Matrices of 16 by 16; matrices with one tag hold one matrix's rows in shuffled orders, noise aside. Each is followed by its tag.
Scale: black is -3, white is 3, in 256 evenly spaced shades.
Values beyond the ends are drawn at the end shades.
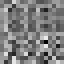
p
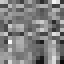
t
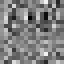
p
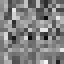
p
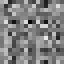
p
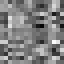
t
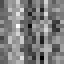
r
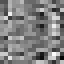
t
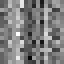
r
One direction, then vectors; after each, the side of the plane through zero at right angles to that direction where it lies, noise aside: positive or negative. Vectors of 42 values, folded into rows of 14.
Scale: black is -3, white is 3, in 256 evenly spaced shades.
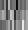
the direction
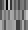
positive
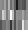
positive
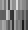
negative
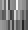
negative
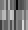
positive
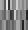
negative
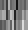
positive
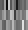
positive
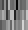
positive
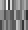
negative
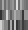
negative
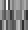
negative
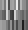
negative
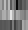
positive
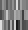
negative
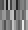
positive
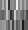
negative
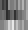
positive
